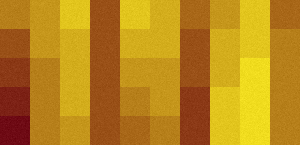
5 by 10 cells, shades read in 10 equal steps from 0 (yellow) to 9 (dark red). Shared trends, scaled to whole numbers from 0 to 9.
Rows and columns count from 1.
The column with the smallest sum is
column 9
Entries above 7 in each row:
0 0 0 1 1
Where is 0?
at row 3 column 9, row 4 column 9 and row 5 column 9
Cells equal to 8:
1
